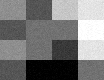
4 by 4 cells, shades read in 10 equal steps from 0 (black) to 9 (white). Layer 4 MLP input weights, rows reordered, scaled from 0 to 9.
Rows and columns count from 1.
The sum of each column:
16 11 13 29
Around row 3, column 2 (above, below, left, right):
4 0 5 2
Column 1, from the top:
5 3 5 3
